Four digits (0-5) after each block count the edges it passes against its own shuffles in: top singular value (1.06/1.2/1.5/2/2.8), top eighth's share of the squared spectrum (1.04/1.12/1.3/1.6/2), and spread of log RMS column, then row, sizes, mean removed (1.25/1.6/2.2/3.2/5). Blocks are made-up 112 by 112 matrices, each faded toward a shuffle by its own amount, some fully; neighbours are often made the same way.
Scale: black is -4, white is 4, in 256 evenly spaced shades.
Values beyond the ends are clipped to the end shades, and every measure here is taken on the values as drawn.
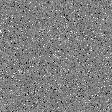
2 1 0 0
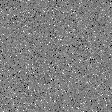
2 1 0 0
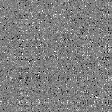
4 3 2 2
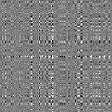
5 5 4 4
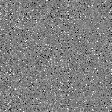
4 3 1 1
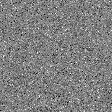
2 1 0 0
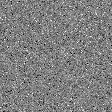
0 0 0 0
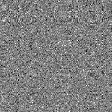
4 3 2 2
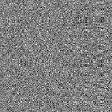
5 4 3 2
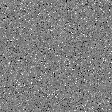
1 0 0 0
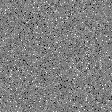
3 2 0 0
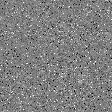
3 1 0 0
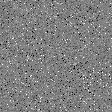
0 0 0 0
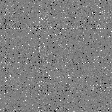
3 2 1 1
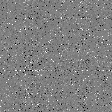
2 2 1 1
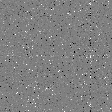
3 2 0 0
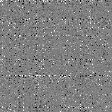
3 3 2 3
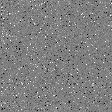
2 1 1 1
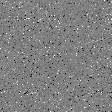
1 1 0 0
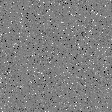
0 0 0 0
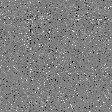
2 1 1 1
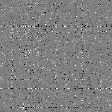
3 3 2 2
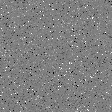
0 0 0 0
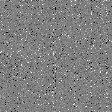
2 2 2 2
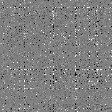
3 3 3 3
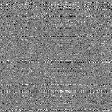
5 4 2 4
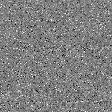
3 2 0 1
